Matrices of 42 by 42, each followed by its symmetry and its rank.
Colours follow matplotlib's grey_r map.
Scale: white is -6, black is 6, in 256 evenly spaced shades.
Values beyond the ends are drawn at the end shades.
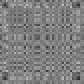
symmetric, rank two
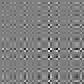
symmetric, rank one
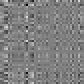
neither, rank two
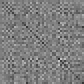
symmetric, rank five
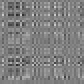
neither, rank two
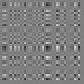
symmetric, rank one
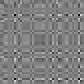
symmetric, rank two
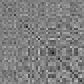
symmetric, rank five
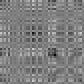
symmetric, rank two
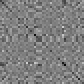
symmetric, rank five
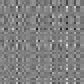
neither, rank two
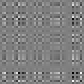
symmetric, rank one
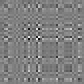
symmetric, rank two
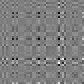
symmetric, rank two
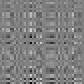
neither, rank two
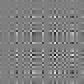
symmetric, rank one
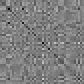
symmetric, rank five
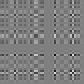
symmetric, rank one
